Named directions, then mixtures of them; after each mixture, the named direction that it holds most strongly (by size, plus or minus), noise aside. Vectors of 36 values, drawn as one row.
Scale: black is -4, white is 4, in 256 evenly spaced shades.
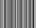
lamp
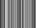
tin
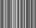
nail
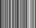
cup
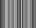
tin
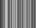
tin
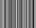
lamp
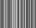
nail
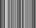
tin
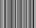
lamp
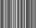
nail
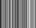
cup
